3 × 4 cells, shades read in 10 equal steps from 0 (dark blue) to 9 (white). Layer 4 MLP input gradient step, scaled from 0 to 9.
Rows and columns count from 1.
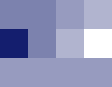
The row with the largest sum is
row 3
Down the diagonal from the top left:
4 4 5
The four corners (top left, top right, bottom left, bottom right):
4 6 5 5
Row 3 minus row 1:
1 1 0 -1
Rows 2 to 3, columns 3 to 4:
6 9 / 5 5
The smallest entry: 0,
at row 2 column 1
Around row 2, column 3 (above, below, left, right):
5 5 4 9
